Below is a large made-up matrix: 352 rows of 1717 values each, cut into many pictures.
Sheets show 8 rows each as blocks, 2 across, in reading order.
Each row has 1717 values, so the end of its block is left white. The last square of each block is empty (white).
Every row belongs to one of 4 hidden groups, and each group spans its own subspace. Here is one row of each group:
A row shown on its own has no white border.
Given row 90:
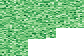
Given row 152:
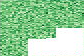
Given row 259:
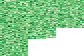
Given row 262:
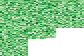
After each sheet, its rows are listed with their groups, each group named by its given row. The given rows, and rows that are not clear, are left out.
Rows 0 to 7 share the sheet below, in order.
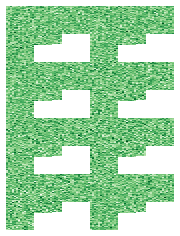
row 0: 259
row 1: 262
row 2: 262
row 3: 90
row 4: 262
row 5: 262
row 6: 152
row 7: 90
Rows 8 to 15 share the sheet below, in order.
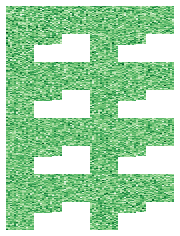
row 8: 262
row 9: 152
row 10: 90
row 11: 90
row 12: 262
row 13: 90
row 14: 90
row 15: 152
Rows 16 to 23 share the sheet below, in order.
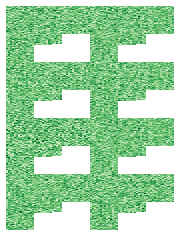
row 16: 259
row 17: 259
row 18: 262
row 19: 259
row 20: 262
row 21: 259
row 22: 90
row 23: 152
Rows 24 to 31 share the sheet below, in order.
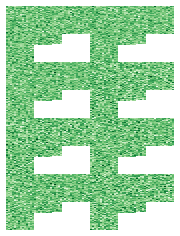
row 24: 262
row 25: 259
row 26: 259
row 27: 259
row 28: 262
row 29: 259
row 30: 259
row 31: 90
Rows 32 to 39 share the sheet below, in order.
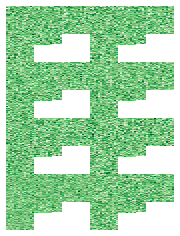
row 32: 90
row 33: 90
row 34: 90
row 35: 262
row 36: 259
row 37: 259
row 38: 262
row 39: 152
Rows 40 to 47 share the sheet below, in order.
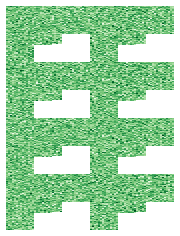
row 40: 152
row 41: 262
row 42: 262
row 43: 262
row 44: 152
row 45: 262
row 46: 152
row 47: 90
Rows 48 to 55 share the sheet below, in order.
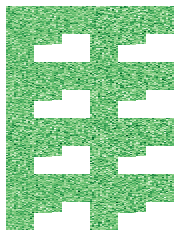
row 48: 259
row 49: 259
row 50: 262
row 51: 262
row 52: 259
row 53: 90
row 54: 262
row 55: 90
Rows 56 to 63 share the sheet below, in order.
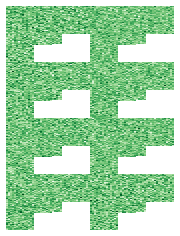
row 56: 262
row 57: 259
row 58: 152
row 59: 90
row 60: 90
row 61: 259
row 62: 90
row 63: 262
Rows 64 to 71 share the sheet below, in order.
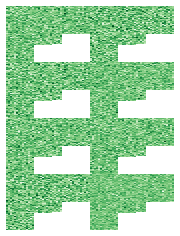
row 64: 90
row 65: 262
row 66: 90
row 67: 152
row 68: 152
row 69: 90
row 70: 262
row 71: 262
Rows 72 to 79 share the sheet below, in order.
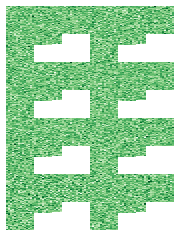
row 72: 152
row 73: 259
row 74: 259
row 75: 259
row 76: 259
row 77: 152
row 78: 262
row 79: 90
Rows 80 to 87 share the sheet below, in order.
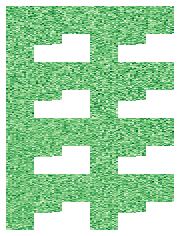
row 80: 90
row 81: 259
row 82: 262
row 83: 152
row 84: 90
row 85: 152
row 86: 152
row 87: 152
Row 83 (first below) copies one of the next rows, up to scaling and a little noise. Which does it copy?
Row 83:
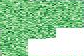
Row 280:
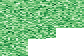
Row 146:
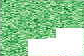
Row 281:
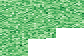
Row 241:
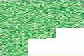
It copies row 280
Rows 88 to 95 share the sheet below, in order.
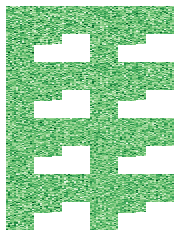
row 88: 259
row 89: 90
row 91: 90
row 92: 259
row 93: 262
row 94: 90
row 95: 152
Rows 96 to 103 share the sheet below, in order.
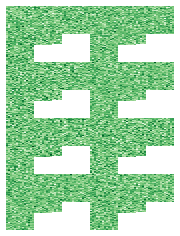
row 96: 90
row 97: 90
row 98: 152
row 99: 259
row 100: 90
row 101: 262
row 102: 259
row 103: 259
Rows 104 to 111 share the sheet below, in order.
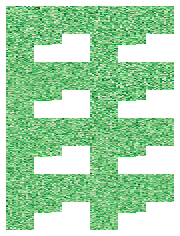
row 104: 90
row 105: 262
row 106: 90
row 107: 262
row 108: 90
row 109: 90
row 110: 262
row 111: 259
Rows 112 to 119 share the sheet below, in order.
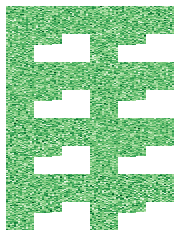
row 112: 262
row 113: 90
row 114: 259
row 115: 259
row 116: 262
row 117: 259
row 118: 90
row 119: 262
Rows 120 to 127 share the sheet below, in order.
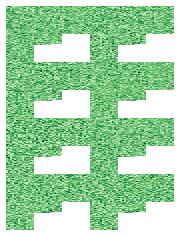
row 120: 259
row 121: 152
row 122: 152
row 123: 259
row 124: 262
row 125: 259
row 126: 90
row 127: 90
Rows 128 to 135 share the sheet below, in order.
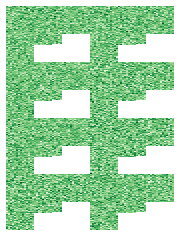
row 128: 259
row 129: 262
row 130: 152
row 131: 262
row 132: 152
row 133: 90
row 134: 262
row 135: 90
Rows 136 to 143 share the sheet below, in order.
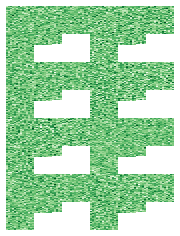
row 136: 259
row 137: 259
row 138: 259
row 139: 259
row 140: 152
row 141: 90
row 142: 259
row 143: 259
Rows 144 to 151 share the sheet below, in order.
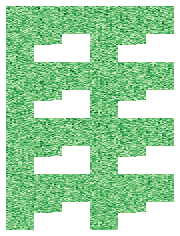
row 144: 90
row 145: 262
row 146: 152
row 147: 90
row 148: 152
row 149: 262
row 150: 259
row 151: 90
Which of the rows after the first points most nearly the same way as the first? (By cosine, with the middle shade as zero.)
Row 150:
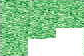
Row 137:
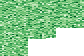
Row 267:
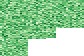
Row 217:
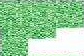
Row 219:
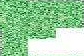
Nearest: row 219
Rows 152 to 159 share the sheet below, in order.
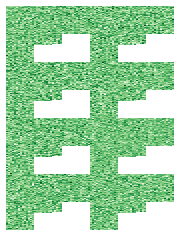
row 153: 152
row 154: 90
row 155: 152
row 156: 259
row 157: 259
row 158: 152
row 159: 259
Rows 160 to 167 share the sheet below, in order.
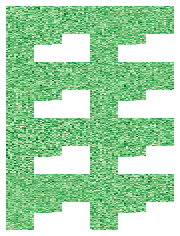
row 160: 90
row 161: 90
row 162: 152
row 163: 152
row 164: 262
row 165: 152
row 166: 90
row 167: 90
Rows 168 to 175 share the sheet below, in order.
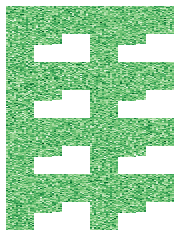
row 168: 262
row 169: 90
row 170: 90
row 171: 262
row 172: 262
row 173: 90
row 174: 152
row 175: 262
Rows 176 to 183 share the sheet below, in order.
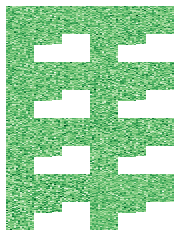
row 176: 259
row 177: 152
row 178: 259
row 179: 262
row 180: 90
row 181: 90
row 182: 259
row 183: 262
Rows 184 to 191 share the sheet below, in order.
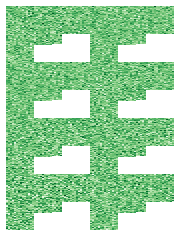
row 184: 90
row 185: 259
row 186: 259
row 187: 152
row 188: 152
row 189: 90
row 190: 262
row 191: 259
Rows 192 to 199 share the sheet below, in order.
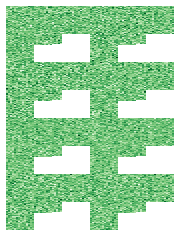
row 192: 152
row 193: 152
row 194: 262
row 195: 90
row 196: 262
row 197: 259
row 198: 259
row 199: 259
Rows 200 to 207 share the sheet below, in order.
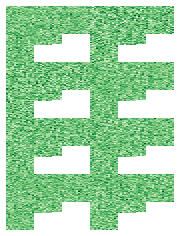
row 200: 152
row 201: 259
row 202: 262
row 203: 259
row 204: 259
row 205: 259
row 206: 262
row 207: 262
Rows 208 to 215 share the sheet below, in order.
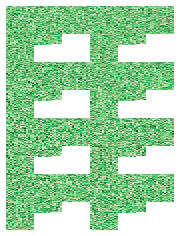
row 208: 259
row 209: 90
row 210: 262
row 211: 152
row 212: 262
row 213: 152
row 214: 152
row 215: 262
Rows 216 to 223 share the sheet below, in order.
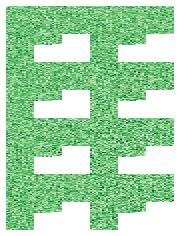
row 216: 152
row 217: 262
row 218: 262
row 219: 259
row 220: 152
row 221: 262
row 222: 259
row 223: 152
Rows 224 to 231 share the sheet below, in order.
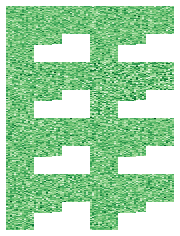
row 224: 262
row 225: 259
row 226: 259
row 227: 90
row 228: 259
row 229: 259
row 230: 262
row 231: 90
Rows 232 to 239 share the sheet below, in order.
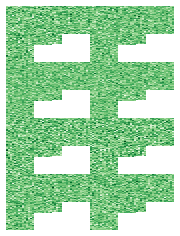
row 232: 152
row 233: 259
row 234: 262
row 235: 262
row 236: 262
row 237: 152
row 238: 152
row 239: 90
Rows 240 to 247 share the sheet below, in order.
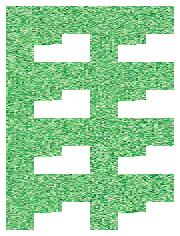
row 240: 90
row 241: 152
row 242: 90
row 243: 152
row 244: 90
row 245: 152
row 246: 259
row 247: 90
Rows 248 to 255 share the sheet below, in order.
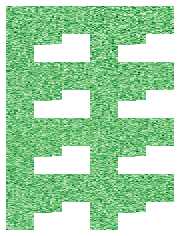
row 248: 259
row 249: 152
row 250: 90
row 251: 259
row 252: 90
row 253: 262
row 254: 90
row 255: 90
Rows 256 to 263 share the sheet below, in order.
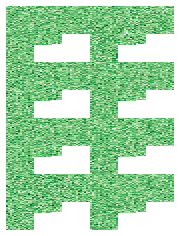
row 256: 259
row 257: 152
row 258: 152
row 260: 152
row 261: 90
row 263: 90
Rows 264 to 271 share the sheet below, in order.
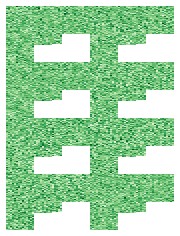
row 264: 90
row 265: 262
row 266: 90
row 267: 262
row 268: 152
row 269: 262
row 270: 152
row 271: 152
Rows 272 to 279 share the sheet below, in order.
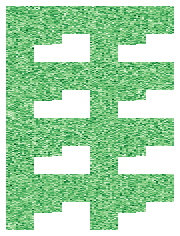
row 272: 90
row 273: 259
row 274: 90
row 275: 152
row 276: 259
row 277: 152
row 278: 90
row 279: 262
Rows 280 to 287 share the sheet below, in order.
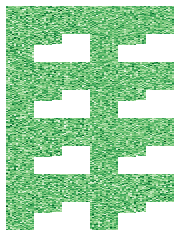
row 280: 152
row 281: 152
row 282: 259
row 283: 152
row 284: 90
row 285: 90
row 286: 262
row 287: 90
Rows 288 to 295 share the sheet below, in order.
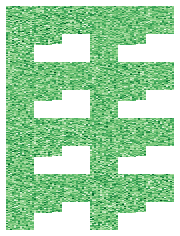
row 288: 259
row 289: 90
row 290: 259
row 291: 259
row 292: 259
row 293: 262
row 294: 259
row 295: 90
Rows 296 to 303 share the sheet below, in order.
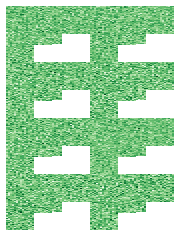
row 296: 262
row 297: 259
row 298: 259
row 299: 152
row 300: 262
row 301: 259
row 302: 90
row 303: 152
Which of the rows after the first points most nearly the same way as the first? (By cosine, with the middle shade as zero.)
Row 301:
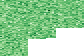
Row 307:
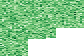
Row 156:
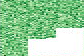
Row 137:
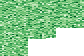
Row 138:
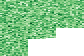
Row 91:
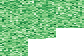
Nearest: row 156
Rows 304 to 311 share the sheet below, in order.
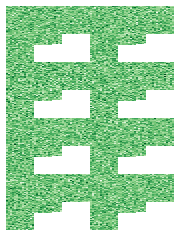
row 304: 259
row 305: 152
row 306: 262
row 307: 90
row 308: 259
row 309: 259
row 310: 262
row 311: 90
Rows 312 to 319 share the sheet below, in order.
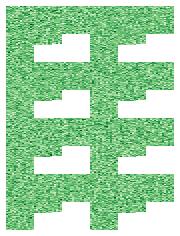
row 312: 259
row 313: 90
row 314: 90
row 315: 90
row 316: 90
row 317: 262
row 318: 259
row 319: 262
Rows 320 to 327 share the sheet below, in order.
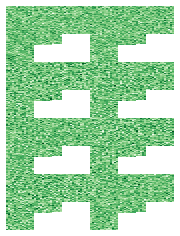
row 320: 90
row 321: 90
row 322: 90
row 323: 262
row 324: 262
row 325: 152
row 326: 262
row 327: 259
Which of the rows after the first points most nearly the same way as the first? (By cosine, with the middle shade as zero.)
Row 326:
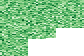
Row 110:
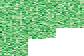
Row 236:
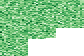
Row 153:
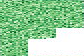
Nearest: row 236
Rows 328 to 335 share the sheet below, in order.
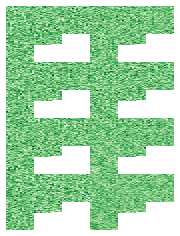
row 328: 262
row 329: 152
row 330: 152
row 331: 152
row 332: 90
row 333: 90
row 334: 259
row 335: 90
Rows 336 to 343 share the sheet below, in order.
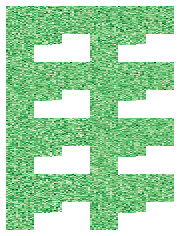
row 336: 152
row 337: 262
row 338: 259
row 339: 259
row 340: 90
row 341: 90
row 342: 152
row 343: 262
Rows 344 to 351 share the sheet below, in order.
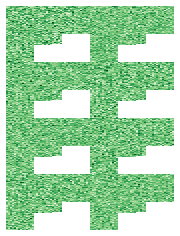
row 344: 152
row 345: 152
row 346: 152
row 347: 262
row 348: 90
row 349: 152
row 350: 262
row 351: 259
